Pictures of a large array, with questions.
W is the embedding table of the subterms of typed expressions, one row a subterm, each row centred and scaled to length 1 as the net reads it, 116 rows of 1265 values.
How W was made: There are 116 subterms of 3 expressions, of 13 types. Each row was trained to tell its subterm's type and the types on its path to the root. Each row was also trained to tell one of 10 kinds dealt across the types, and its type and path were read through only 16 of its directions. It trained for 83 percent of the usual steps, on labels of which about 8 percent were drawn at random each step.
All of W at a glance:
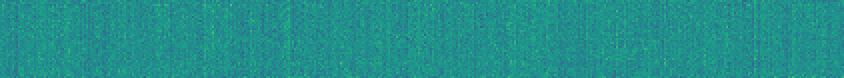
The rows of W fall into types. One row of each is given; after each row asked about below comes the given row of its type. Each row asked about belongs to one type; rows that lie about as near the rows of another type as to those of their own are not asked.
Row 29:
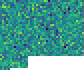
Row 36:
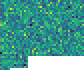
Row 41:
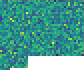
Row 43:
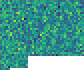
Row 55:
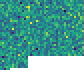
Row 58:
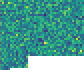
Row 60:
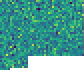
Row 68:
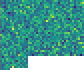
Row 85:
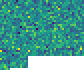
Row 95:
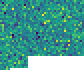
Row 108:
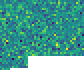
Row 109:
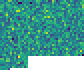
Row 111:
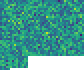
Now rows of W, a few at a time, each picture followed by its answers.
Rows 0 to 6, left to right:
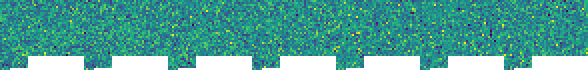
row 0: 68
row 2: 41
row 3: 55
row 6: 41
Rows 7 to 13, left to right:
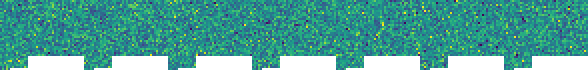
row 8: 58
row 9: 58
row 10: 41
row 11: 36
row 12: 58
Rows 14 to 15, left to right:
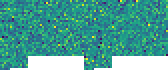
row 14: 111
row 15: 109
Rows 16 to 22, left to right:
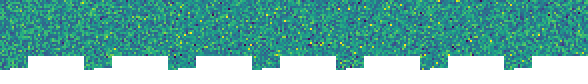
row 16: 111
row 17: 55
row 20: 41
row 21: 29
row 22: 85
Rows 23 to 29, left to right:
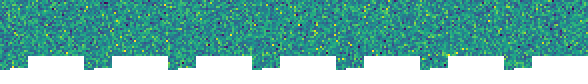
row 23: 29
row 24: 58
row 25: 55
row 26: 109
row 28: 85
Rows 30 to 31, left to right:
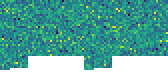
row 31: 85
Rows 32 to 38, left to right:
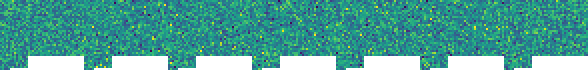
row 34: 60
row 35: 43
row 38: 111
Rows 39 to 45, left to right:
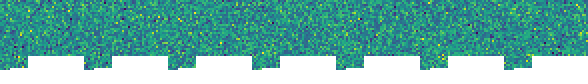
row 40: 55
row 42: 60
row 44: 108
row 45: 55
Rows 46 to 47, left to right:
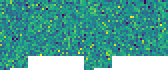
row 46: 58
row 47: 43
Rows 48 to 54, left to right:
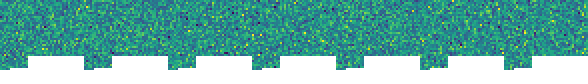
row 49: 68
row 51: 29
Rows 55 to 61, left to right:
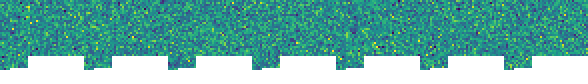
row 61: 108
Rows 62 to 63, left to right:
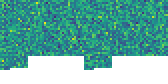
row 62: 58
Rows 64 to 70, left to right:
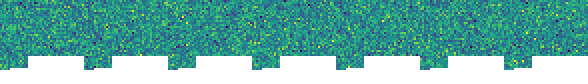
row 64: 68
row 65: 111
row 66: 29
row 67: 43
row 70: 60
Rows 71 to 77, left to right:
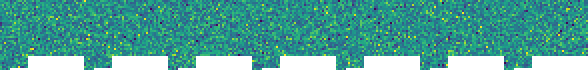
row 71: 109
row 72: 85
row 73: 108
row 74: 111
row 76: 85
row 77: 55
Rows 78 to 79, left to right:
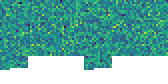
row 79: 111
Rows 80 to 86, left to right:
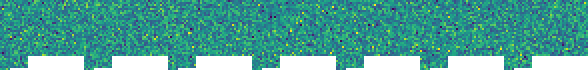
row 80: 41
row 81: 55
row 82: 68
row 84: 68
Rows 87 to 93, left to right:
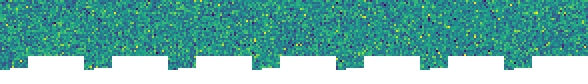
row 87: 68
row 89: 41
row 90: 95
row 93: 60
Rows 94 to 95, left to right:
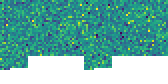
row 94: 58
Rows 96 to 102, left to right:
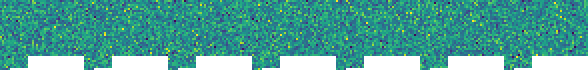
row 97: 58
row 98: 60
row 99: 60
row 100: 85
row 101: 95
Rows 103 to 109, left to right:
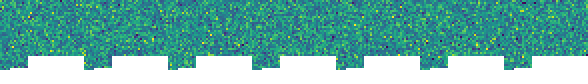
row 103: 41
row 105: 43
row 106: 41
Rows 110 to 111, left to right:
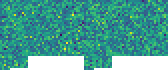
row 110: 29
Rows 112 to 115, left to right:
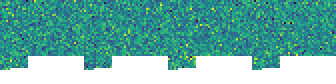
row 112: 43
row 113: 43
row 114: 108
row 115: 60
